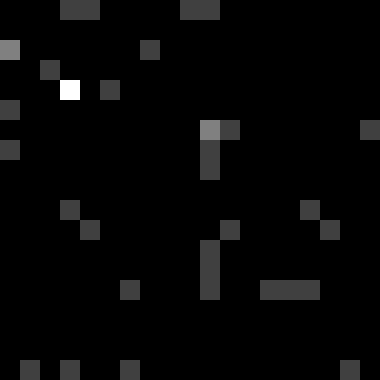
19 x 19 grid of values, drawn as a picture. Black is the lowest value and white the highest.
The top right is the smoothest part. The top left is the ninth with the highest average. Fine speckle covers the field. On average the colour sits 0% of the way up the scale.
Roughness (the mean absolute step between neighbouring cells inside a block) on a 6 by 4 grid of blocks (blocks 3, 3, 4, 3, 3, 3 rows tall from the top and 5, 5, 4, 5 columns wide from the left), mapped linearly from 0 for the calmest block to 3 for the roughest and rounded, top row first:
1 1 0 0 / 3 0 0 0 / 0 0 1 0 / 1 0 1 1 / 0 1 1 1 / 1 0 0 0
